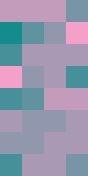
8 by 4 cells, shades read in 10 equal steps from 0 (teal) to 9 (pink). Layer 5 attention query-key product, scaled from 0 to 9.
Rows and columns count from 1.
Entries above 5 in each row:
3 1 3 2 2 2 2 2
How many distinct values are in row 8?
3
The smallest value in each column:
0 3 5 2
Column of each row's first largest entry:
1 4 2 1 3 1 3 2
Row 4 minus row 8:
7 -1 0 -2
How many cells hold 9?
2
